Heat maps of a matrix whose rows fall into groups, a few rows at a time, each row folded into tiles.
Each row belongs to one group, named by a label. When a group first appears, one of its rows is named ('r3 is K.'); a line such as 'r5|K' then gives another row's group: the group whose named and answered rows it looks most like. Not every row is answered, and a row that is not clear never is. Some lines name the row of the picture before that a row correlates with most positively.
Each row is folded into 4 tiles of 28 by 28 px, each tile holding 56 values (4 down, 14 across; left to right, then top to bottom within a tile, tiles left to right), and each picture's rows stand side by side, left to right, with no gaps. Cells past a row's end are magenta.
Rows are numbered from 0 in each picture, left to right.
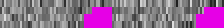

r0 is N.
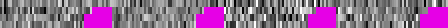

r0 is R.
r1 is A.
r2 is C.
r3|N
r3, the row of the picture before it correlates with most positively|0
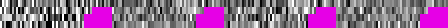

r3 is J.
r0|C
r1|C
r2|C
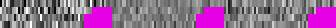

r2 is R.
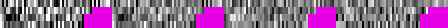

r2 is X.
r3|R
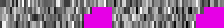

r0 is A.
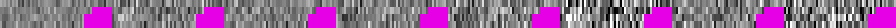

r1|X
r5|X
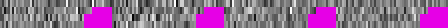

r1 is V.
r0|V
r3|C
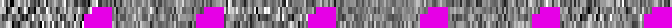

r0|J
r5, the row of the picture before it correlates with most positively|1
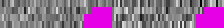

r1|N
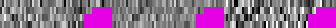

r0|N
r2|J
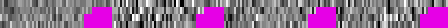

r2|A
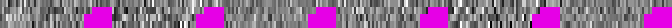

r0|X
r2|V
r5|C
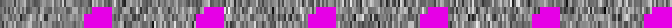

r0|V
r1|J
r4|V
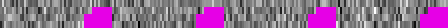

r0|X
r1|R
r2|R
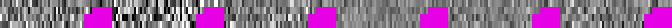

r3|X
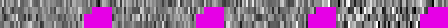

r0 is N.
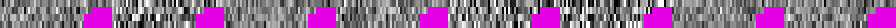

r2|A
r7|N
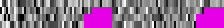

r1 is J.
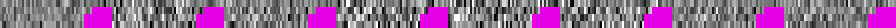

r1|X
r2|C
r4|X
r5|J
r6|C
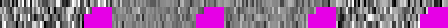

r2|A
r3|A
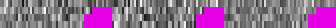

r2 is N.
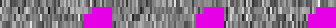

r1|V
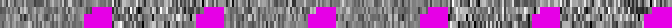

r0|V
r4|R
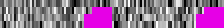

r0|A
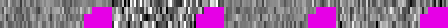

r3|A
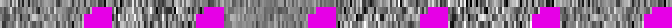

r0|A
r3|V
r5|A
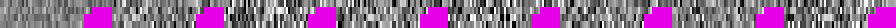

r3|A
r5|J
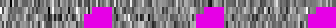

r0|C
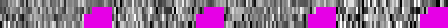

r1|X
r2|R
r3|N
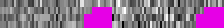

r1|R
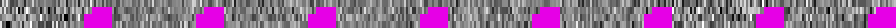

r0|C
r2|C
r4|X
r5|A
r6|C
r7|R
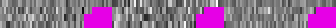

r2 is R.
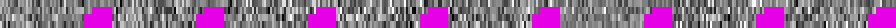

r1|X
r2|R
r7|J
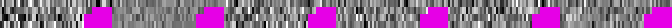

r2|J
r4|C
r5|X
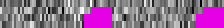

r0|C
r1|N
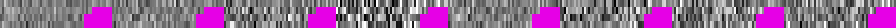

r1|V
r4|X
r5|J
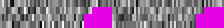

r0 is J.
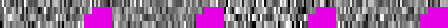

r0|X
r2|N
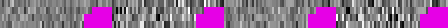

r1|V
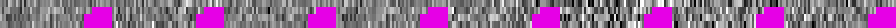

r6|A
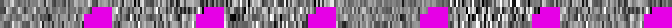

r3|C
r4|V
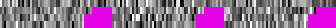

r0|A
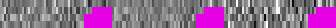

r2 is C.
